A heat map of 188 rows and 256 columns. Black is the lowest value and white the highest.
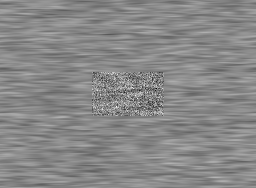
Values change most from cell to cell in the centre. In the centre lies a patch that is rougher than the rest. The halves do not mirror each other. The grain runs across in streaks. A few values lie far out on both sides of the bulk.
